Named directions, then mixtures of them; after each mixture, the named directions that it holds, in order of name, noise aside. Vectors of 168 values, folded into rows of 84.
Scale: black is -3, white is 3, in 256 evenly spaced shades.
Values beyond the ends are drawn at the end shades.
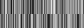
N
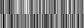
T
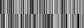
N, T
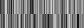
N, T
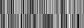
N, T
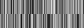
N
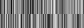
N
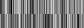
N, T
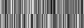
N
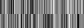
N, T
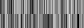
N, T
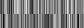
N, T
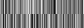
N, T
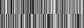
N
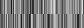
N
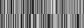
N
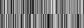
N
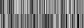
N, T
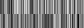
N, T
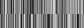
N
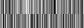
N, T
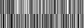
T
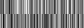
T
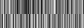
N, T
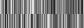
N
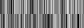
N, T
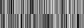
N, T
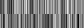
N, T
